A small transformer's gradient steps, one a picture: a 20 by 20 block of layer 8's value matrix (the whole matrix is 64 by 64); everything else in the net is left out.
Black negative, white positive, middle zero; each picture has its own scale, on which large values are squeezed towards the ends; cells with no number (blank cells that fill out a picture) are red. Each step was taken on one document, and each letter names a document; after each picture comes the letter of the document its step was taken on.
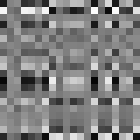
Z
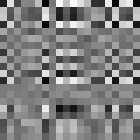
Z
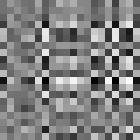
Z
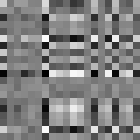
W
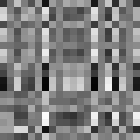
W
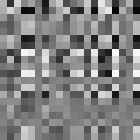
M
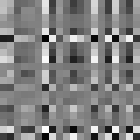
W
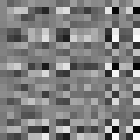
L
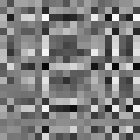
Z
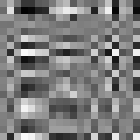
M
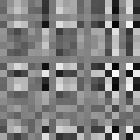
L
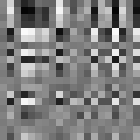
M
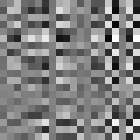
L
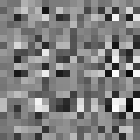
L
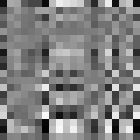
W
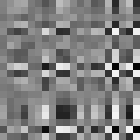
L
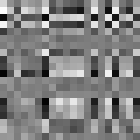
W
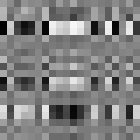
Z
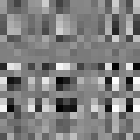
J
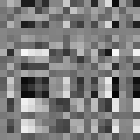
M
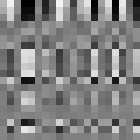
M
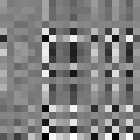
W
